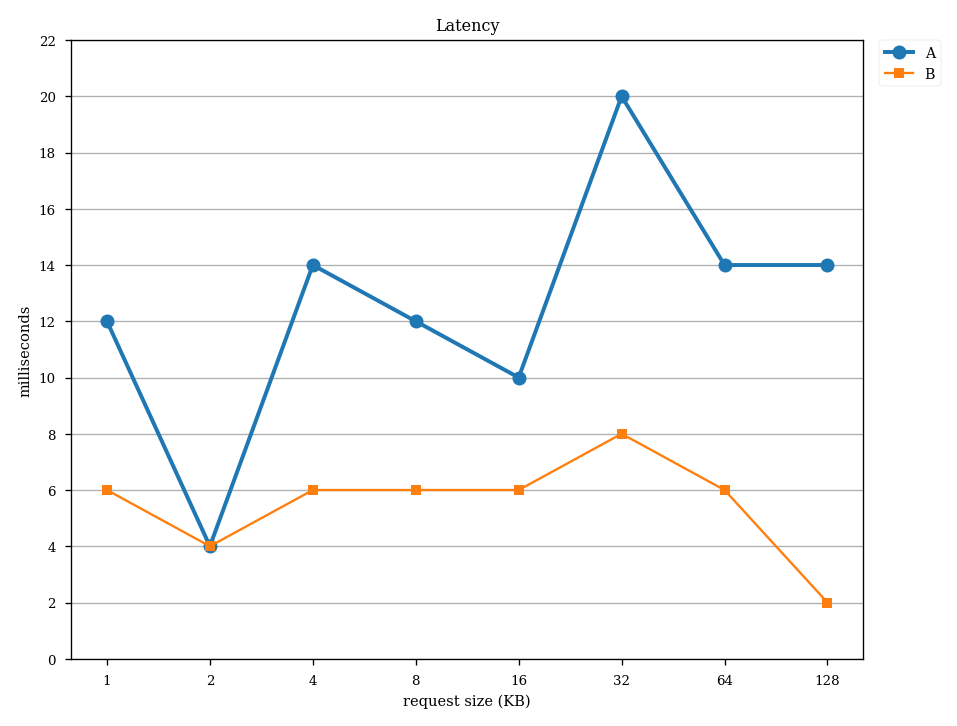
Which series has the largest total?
A
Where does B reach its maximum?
32
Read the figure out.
Title: Latency
x-axis: request size (KB), ticks 1 2 4 8 16 32 64 128
y-axis: milliseconds, ticks 0 2 4 6 8 10 12 14 16 18 20 22
Legend: A, B
Values:
A: 12 4 14 12 10 20 14 14
B: 6 4 6 6 6 8 6 2
